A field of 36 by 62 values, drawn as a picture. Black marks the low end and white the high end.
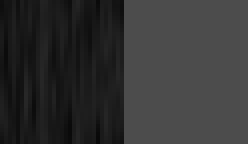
It is made of 1 by 2 panels. Panel 1,1: very low, streaked downward, faint in contrast. Panel 1,2: low, flat.
